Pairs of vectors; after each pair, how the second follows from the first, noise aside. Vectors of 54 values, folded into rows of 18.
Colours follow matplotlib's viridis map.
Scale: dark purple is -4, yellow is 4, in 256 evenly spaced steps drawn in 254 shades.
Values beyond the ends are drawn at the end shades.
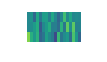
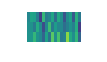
wrapped around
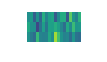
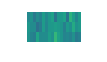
shrunk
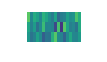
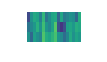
sign-scrambled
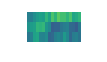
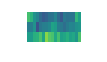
wrapped around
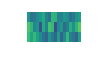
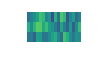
wrapped around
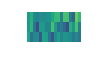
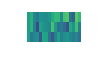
copied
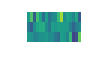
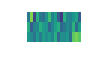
sign-scrambled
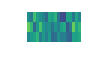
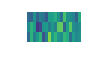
wrapped around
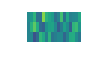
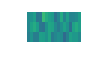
shrunk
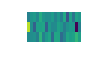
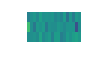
shrunk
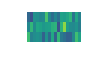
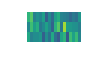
sign-scrambled
